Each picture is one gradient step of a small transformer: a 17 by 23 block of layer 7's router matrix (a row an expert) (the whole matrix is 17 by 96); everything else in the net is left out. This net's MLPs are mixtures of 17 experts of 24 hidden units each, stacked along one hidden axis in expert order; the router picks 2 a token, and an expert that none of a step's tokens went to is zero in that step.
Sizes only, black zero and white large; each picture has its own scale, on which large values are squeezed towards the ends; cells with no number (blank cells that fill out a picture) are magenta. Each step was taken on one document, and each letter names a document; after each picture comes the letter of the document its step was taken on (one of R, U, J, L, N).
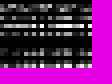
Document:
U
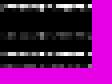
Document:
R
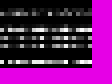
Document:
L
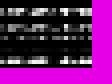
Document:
L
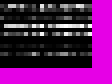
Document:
U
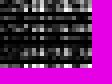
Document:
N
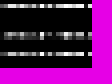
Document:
R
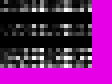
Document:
N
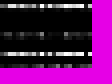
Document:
R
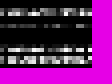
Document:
L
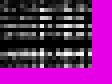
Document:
U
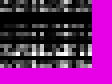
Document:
N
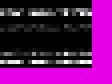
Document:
L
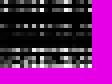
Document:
N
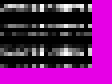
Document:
U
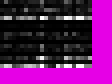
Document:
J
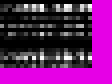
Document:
U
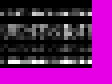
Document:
L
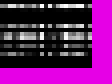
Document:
R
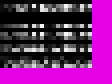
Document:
N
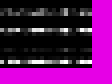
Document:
L
